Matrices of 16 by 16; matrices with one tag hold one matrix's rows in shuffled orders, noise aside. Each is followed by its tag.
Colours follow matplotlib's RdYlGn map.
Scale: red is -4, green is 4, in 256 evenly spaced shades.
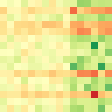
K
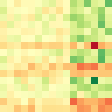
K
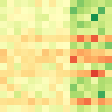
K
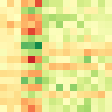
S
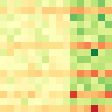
K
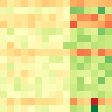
K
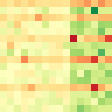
K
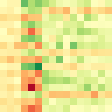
S
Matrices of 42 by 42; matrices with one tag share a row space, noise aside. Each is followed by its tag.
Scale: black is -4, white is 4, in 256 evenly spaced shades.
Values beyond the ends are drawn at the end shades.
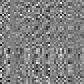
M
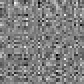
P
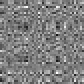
P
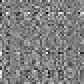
M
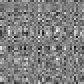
P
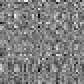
P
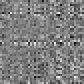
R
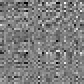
P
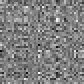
P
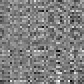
R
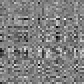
P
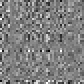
M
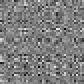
P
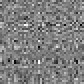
P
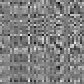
R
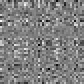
P
